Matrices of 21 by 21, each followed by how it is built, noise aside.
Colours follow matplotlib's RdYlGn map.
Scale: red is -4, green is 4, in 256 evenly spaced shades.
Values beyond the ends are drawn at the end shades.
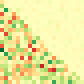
lower triangular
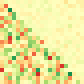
lower triangular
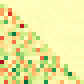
lower triangular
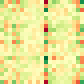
low rank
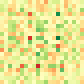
low rank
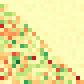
lower triangular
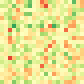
low rank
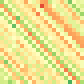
Toeplitz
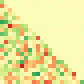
lower triangular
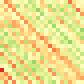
Toeplitz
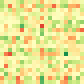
low rank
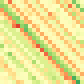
Toeplitz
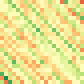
Toeplitz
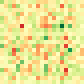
low rank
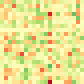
low rank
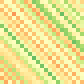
Toeplitz
